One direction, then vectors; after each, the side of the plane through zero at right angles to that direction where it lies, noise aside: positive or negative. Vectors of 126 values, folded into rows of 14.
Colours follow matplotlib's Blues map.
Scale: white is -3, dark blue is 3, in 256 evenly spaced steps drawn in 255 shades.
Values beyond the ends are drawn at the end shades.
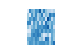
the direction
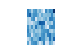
negative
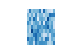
positive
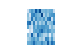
positive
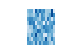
positive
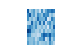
negative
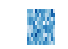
positive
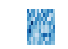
negative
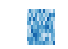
positive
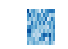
negative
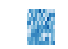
positive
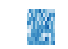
positive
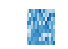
positive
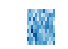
positive
